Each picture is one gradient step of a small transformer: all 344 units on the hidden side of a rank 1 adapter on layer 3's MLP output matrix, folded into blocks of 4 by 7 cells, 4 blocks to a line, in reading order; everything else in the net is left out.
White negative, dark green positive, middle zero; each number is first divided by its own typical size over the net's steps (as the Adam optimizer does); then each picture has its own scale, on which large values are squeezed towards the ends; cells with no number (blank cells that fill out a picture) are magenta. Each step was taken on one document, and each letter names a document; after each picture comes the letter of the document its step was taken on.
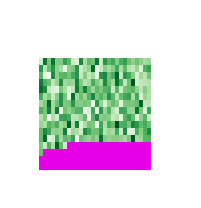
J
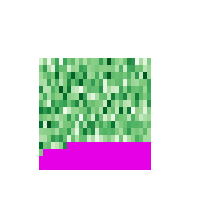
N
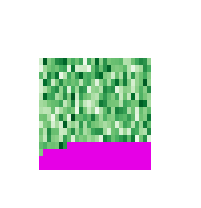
J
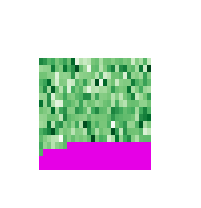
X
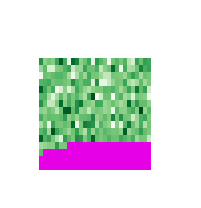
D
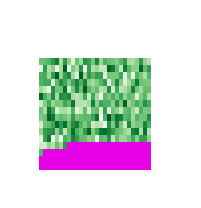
J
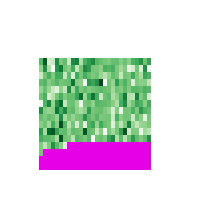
D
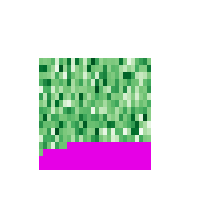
N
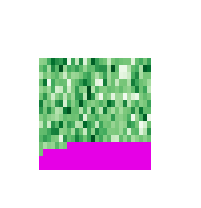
D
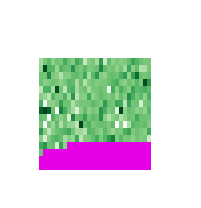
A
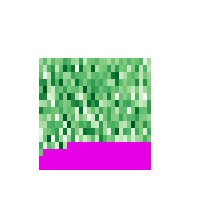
J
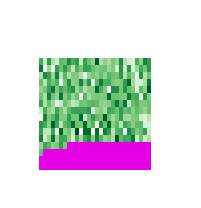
N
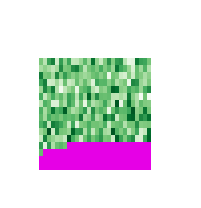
N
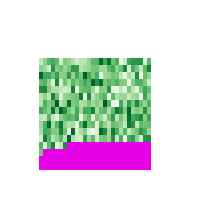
N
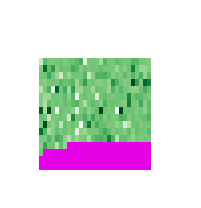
A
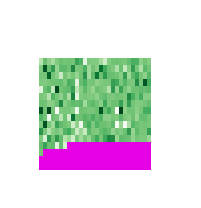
A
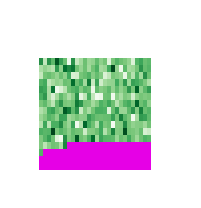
D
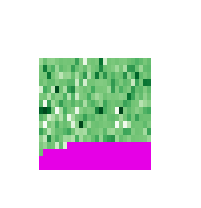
A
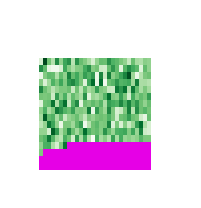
X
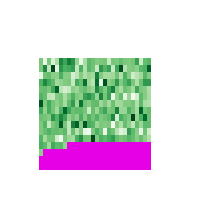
D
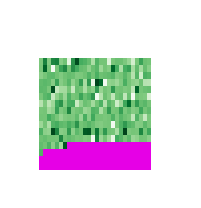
D
